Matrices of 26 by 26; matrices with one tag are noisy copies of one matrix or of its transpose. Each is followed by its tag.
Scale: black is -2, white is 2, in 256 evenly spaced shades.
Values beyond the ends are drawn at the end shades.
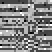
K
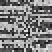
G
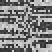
G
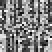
G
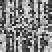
G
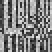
K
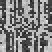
G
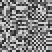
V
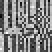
K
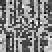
G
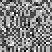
V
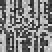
G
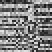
K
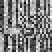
K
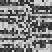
G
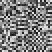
V
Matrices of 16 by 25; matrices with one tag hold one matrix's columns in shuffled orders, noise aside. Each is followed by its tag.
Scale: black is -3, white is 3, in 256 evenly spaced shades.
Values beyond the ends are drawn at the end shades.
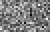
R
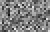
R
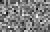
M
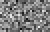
M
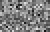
R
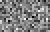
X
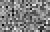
R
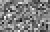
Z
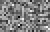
X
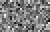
Z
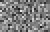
X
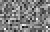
X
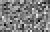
Z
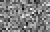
M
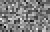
X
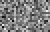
X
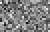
Z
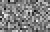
M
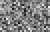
R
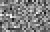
M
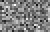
X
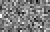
M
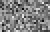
Z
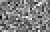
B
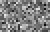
Z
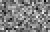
M
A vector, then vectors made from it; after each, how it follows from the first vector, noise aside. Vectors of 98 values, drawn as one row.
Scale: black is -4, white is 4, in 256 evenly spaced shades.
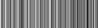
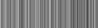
shrunk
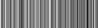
copied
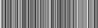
sign-scrambled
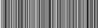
sign-scrambled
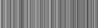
shrunk
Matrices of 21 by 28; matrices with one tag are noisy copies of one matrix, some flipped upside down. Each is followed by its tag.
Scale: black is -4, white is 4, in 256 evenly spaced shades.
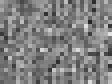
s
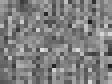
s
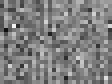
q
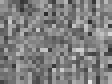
s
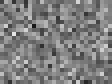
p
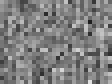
s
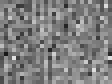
q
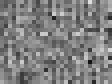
s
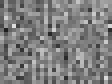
q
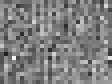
q
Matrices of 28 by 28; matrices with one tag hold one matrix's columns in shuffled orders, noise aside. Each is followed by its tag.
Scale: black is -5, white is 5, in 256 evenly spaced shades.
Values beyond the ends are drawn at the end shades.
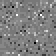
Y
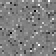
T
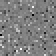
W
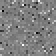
T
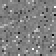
W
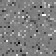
Y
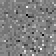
W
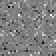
Y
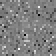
W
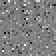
T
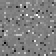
Y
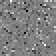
T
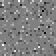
T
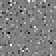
T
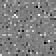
Y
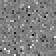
W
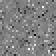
W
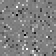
W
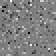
T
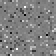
W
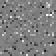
Y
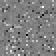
W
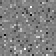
W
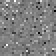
T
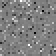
T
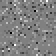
T
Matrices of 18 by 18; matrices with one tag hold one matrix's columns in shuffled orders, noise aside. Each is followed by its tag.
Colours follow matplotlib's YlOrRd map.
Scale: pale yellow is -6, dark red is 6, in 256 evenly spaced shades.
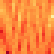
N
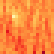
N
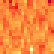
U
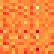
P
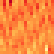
U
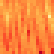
N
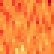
U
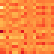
P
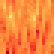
N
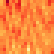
U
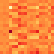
P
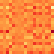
P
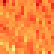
U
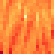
N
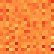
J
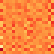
J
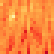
N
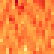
U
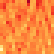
U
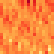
U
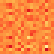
J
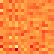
J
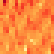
U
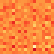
J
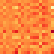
P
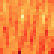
N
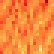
U
